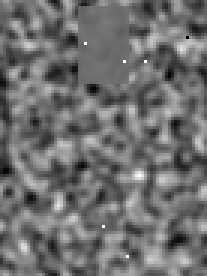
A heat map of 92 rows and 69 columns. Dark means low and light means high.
Slope: none. Odd patch: calmer, in the top middle. Lone odd cells: 6, 5 higher and 1 lower than their neighbours. Histogram: bell-shaped. Seam: none.
